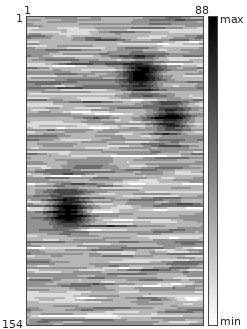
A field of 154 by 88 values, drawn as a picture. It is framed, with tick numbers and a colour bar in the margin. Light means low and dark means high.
No overall slope runs across the table. Streaks run across, left to right. There are three bumps.
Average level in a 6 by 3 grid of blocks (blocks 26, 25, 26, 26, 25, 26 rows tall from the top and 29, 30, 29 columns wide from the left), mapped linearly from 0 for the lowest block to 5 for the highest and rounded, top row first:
0 2 1 / 1 3 4 / 0 0 3 / 5 0 0 / 1 1 1 / 0 1 0
